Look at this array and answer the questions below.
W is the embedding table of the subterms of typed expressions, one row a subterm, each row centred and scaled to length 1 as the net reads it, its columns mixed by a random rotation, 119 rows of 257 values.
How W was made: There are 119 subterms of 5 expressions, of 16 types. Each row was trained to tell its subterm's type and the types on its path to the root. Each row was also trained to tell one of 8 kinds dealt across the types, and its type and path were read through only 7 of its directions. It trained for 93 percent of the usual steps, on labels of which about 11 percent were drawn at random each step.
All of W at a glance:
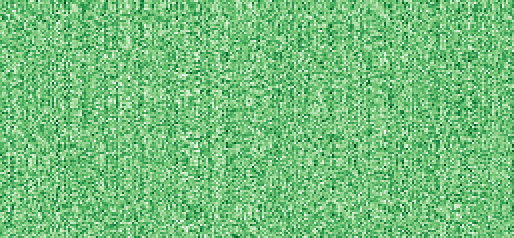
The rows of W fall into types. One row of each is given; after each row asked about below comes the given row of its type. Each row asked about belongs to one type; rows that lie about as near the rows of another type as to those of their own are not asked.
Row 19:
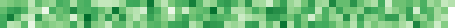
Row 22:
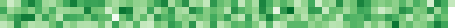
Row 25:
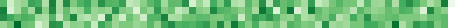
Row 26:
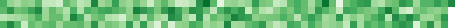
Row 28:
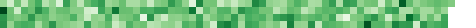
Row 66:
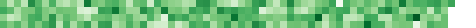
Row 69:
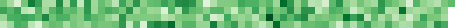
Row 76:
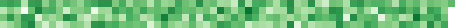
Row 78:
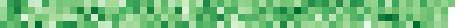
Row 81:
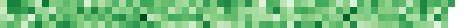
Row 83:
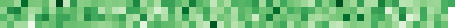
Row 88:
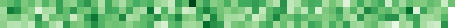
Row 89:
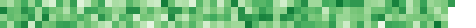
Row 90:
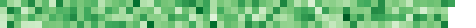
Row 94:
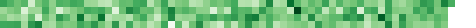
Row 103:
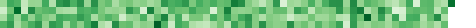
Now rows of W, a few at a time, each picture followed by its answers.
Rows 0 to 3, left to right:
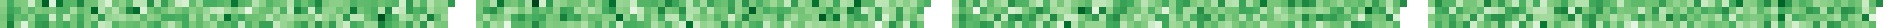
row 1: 83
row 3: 94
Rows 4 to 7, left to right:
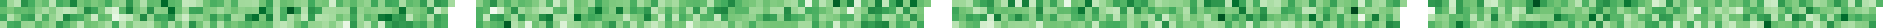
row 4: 94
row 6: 69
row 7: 66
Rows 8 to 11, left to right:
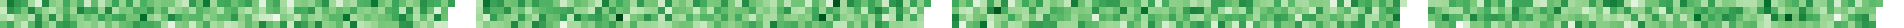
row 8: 81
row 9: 83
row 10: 28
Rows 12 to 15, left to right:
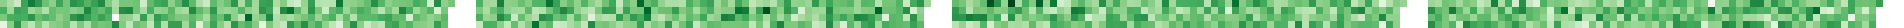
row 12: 22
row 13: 94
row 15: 103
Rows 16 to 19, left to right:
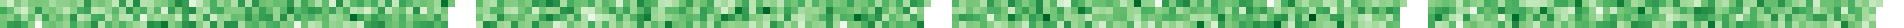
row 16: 25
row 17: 94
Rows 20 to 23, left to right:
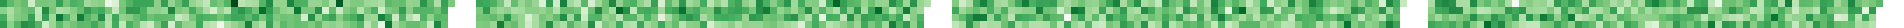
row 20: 89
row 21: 76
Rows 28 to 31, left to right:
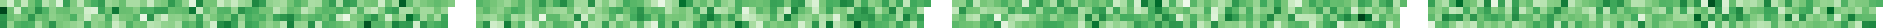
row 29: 26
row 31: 69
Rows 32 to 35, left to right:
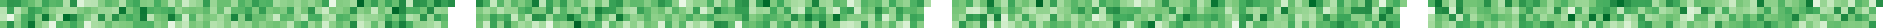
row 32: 76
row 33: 69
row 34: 76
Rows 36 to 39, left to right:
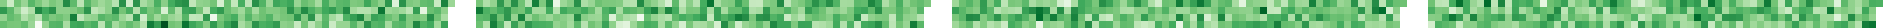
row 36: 25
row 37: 89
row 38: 22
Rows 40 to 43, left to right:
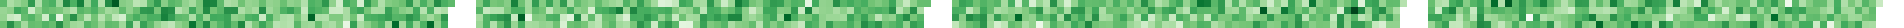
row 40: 26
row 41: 76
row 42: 69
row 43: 19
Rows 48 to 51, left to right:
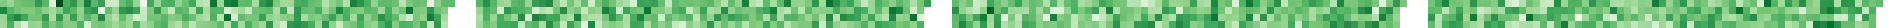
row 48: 22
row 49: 94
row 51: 89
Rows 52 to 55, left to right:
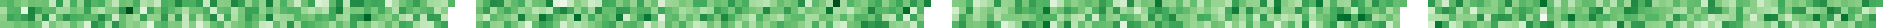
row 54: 26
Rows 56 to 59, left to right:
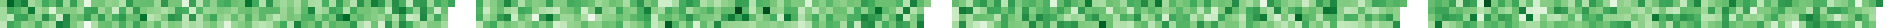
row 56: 83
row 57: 76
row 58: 90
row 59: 94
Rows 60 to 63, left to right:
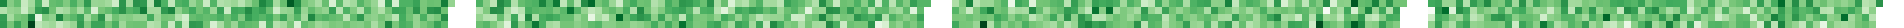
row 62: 28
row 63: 90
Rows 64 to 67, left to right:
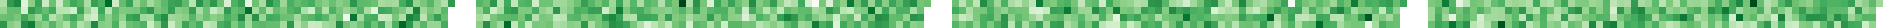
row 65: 66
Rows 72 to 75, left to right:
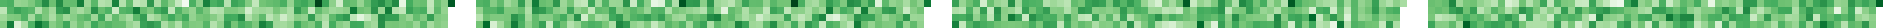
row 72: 81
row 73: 81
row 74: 89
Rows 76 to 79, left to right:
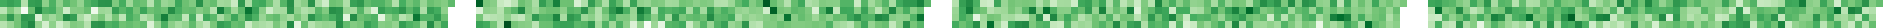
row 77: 26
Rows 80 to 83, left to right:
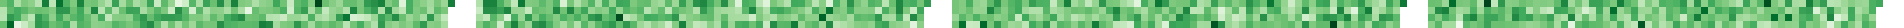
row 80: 81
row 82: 26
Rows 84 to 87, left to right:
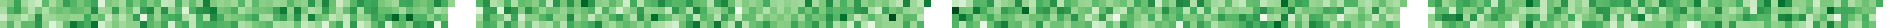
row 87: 69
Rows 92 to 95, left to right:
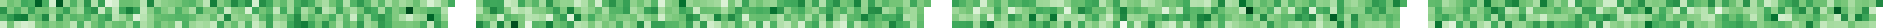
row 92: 22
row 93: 78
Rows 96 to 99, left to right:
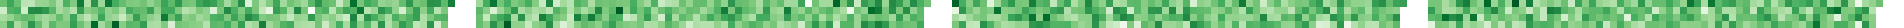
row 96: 26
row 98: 90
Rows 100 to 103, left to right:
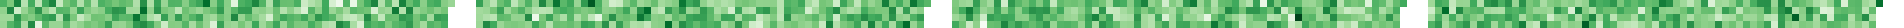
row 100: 66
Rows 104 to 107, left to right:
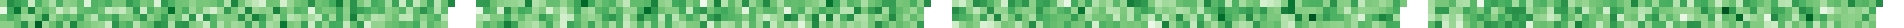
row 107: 103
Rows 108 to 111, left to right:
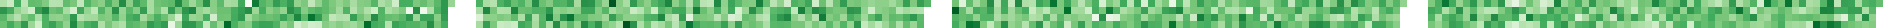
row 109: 90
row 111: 89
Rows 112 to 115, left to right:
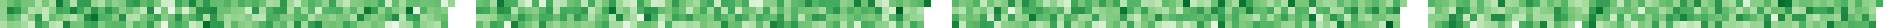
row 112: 88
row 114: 89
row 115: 76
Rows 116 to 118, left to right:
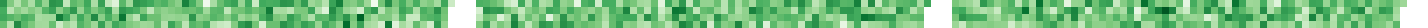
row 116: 69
